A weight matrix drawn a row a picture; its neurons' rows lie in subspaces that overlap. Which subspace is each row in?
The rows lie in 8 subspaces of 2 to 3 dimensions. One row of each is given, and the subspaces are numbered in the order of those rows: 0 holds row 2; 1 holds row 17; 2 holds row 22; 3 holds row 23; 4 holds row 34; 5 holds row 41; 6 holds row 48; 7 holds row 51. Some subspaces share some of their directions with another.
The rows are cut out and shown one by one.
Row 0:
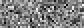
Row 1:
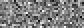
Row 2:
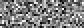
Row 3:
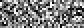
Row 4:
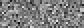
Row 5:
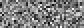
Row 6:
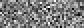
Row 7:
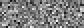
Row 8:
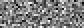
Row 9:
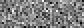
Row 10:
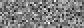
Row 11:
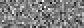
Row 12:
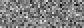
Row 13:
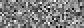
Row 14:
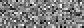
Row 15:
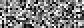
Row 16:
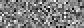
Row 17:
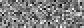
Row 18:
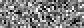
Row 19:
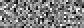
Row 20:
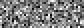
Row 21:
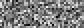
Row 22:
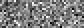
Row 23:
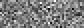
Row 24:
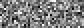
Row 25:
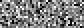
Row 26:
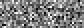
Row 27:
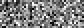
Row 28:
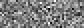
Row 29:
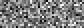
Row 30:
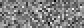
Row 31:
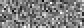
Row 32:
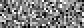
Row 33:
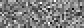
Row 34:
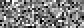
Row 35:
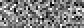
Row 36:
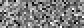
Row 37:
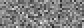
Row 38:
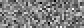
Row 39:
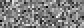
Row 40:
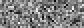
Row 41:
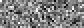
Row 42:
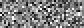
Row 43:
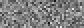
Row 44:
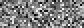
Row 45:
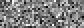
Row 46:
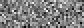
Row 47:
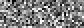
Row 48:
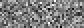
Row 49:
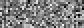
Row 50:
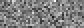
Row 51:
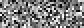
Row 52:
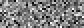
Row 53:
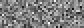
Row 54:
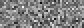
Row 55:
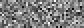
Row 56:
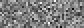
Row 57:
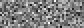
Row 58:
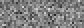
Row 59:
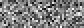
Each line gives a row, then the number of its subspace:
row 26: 2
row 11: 7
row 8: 0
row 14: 1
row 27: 2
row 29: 1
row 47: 4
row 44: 1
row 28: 3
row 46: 7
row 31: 7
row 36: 2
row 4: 5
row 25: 1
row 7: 5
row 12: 1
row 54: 1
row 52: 2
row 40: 5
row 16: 6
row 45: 4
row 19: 6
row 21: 4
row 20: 7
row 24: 7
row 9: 7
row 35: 6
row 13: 6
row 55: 3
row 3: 6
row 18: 5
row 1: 0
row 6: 3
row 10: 0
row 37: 1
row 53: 3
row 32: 7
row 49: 3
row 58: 2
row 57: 0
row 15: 3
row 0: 5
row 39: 4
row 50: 4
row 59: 6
